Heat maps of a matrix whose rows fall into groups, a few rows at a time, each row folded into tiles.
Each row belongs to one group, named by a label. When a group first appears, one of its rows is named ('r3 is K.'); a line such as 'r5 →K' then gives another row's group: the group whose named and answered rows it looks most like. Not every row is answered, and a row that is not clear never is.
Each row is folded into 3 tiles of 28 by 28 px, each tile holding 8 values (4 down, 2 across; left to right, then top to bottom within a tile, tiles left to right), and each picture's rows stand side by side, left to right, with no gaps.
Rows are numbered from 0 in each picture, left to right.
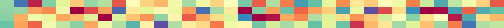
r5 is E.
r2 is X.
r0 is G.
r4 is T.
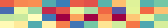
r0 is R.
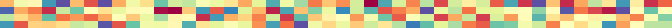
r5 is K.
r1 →X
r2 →E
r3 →E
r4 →R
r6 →K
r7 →E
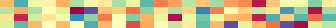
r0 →X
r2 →R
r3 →R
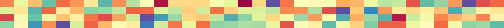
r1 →T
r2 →T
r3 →G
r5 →E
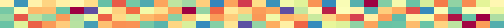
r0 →G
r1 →G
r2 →E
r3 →X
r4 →X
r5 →K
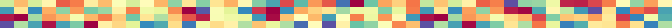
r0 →K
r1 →T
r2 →E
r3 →E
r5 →K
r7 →T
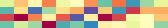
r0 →K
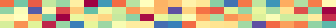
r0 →R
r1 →R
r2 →G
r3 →G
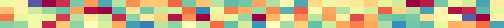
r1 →E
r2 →X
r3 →X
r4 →T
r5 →G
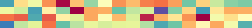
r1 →E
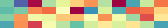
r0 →G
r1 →R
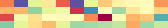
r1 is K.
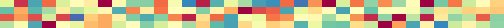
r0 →K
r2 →X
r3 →E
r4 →K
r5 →R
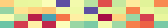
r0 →G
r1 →K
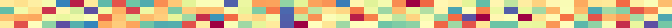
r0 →T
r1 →G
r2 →G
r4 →E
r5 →R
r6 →K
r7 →T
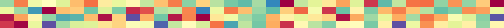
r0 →T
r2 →X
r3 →G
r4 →R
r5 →T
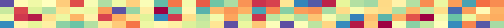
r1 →X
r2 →R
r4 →G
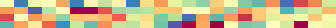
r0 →X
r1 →E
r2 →G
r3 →K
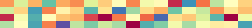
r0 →R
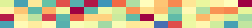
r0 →X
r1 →R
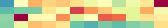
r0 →K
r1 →E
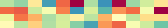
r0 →E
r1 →G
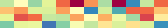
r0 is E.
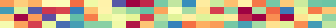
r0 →T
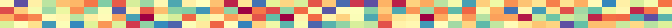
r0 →E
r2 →K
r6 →T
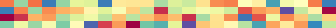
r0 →X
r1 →G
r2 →K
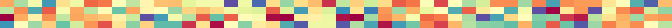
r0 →X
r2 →G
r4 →K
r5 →T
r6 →R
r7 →G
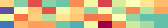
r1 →T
